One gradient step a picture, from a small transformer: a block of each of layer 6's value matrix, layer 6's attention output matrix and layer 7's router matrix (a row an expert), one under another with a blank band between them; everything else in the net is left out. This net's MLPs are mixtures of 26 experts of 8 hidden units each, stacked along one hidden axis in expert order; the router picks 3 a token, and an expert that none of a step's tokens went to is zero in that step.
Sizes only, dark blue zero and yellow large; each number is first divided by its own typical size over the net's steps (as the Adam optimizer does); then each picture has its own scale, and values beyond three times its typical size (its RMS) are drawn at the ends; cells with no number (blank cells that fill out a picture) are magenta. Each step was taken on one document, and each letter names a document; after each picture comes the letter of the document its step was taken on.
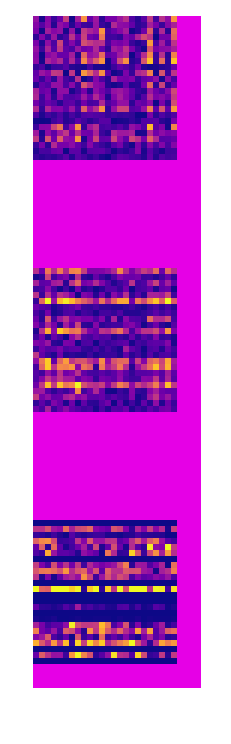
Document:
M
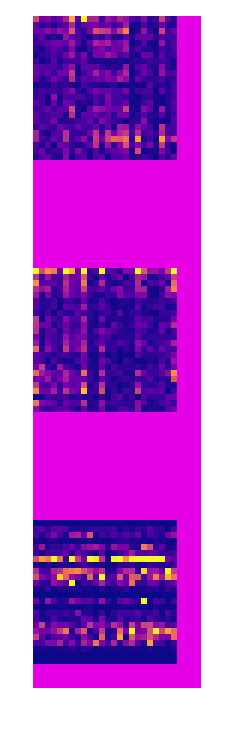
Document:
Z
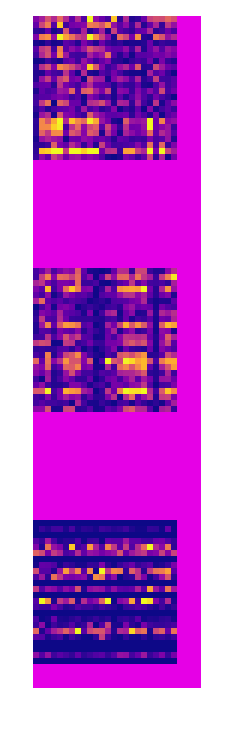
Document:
M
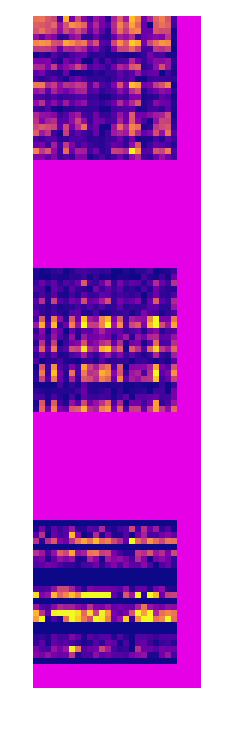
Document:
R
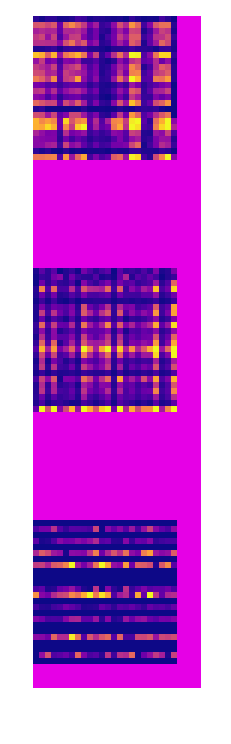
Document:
R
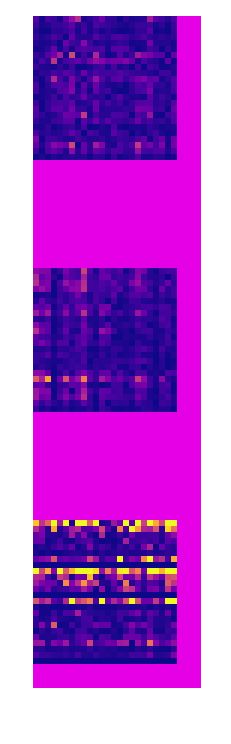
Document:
Z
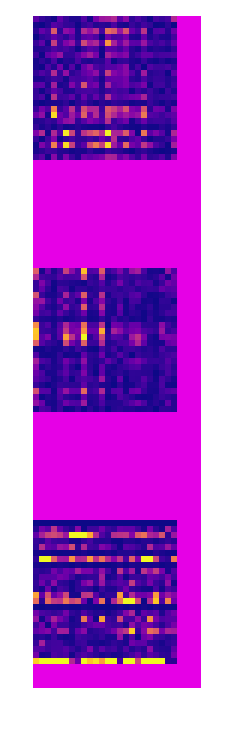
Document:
Z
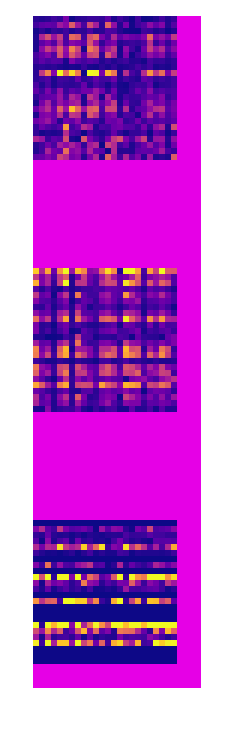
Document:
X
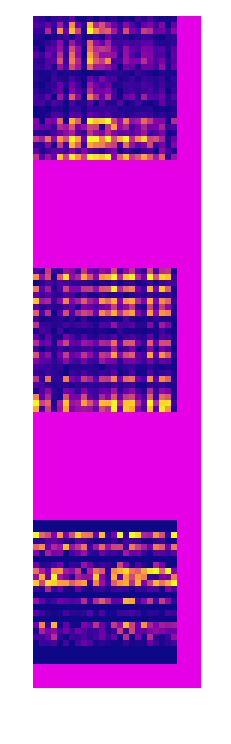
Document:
X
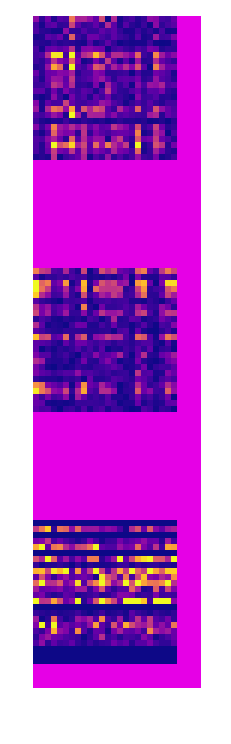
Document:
Z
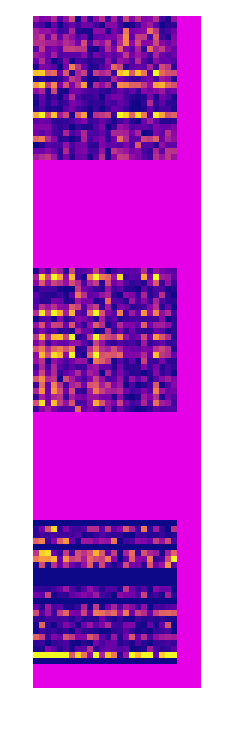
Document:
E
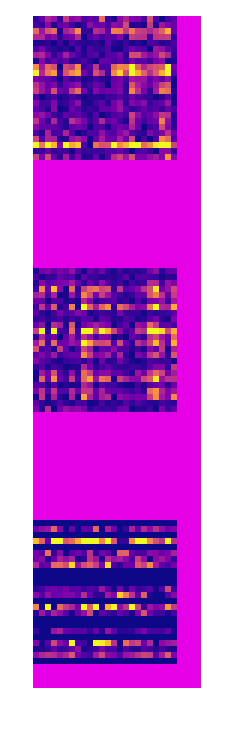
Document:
R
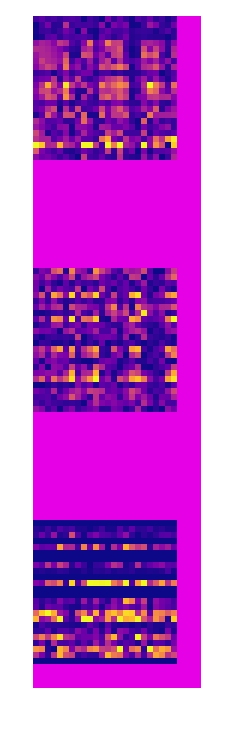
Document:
E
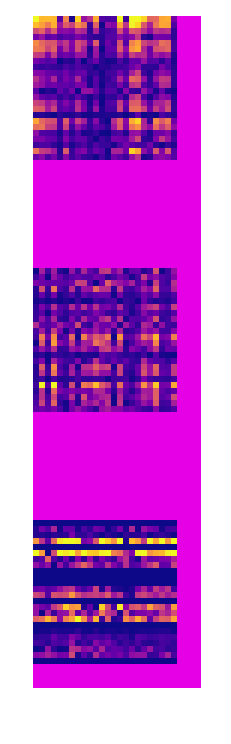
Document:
R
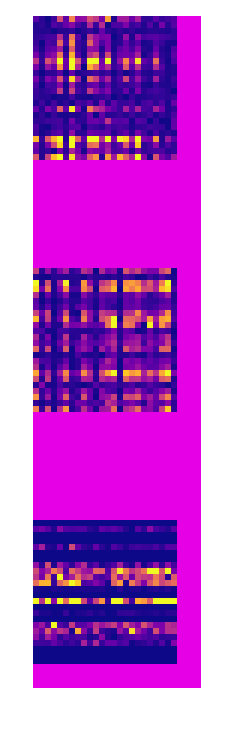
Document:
X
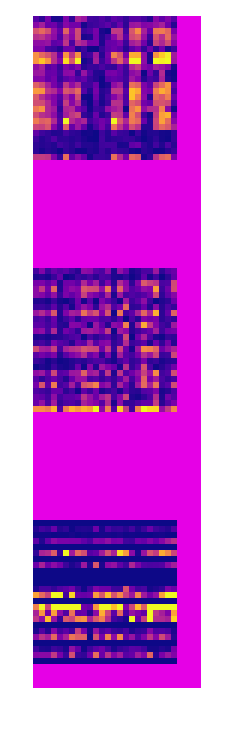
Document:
R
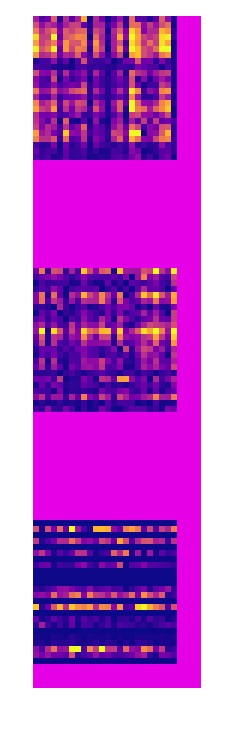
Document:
R
